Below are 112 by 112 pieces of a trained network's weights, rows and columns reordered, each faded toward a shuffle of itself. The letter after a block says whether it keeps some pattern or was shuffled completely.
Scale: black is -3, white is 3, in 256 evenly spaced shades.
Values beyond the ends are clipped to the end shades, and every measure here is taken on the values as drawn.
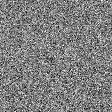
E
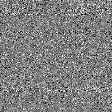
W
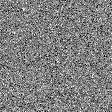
E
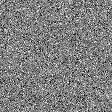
E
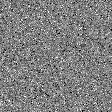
E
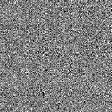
W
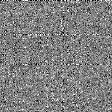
W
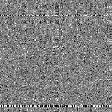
W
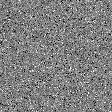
E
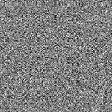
W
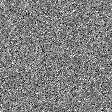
E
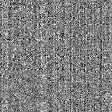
W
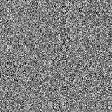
W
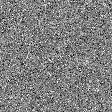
E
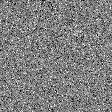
E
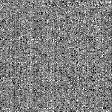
W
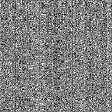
W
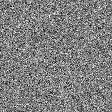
E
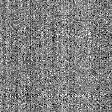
W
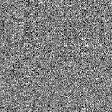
W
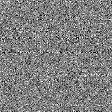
W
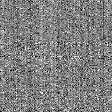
W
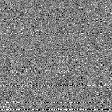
W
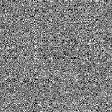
W
